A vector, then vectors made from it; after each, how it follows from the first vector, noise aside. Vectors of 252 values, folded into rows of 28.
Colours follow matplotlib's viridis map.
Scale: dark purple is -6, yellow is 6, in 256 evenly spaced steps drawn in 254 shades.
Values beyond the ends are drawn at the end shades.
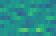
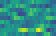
scaled up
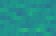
shrunk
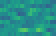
copied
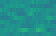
shrunk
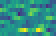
scaled up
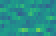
copied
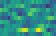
scaled up
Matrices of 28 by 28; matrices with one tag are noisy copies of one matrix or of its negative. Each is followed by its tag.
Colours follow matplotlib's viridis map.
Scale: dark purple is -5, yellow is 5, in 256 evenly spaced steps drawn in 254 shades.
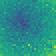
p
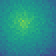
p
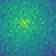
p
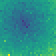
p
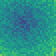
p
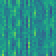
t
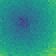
p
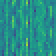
t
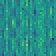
t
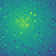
p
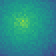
p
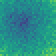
p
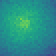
p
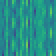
t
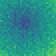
p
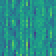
t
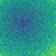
p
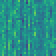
t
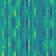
t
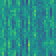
t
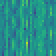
t
